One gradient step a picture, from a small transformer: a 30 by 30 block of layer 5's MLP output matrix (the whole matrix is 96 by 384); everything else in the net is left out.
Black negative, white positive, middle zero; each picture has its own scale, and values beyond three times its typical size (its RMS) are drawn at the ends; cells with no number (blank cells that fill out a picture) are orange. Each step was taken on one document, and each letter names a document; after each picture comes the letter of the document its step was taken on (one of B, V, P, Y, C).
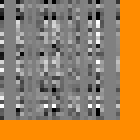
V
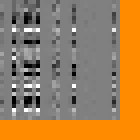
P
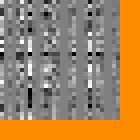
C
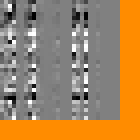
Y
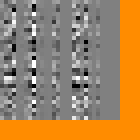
Y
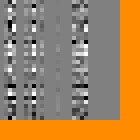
Y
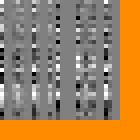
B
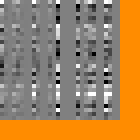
B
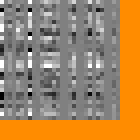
C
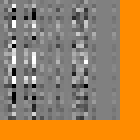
Y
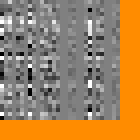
C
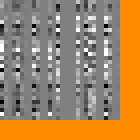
B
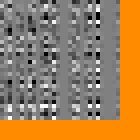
V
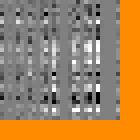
V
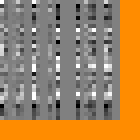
B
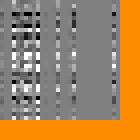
P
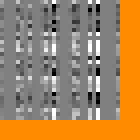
V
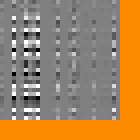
P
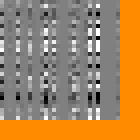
V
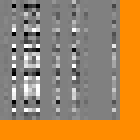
P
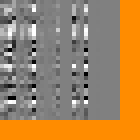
Y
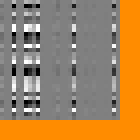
P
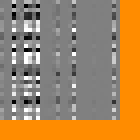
P
